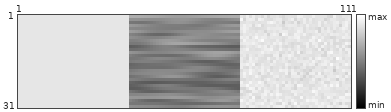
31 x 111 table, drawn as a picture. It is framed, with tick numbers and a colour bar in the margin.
The table splits into one row of 3 panels. Panel 1,1: very high, flat. Panel 1,2: middling, streaked across. Panel 1,3: very high, fine-grained, faint in contrast.
